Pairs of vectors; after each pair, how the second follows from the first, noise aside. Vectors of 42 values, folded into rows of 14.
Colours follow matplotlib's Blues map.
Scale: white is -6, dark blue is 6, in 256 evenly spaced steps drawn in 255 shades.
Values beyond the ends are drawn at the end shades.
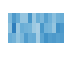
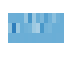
partly zeroed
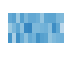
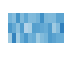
negated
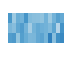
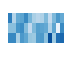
scaled up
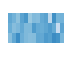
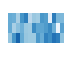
scaled up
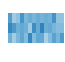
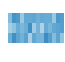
negated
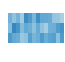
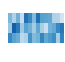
scaled up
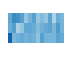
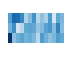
scaled up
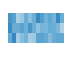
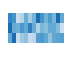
scaled up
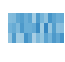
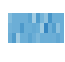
partly zeroed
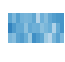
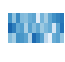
scaled up
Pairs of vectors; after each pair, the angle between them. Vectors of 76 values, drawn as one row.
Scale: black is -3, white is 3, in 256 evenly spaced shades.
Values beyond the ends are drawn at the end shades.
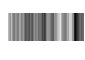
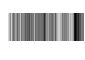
nearly parallel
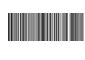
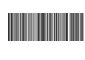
nearly parallel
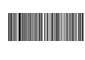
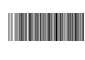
orthogonal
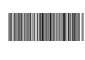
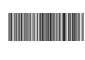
nearly parallel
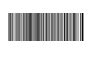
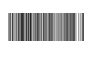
partly aligned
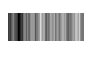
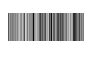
partly opposed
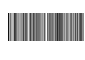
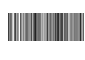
partly aligned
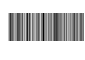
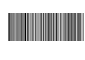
orthogonal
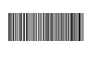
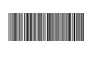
orthogonal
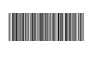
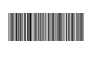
orthogonal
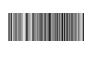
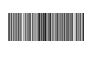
partly aligned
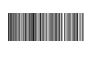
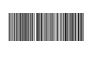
partly opposed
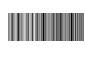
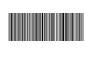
orthogonal
